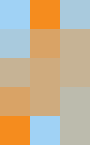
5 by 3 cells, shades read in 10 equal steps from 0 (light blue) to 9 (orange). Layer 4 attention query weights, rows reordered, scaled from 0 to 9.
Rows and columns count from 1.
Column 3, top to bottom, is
1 4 4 3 3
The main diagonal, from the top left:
0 6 4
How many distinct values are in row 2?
3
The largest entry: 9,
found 2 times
